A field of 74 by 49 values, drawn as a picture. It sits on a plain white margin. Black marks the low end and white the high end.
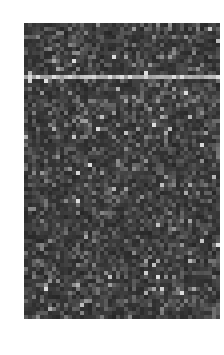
Odd lines: row 14. Average level on the scale: 30%. Mirror symmetry: none. Histogram: skewed, a long tail of high values. Slope: none.
